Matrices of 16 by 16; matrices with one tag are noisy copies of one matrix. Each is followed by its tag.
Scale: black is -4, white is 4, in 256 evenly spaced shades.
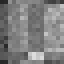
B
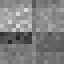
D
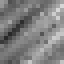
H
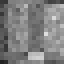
B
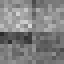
D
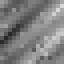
H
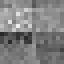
D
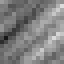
H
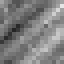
H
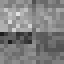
D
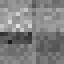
D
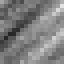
H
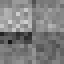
D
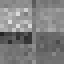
D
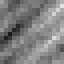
H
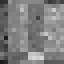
B
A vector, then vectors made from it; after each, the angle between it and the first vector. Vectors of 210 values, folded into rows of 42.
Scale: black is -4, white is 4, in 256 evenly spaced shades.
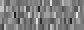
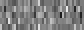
orthogonal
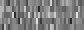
nearly parallel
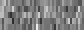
partly aligned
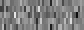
nearly opposite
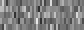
nearly parallel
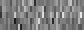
orthogonal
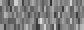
partly opposed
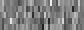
partly aligned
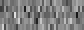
nearly opposite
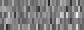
partly aligned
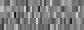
nearly parallel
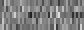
partly opposed
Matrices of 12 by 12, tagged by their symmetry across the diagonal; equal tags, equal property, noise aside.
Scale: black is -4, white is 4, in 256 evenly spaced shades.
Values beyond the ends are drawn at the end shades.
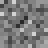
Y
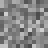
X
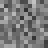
X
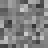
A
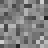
Y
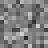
A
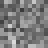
X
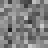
X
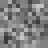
A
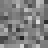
A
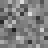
A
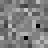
Y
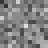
Y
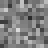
A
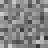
Y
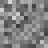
Y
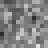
X
